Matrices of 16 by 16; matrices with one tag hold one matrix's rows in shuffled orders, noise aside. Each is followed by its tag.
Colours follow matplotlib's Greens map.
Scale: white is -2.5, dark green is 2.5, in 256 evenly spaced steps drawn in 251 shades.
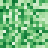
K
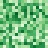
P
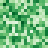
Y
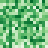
P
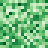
Y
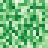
P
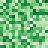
K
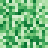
P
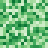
Y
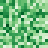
K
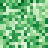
Y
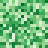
Y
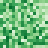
K
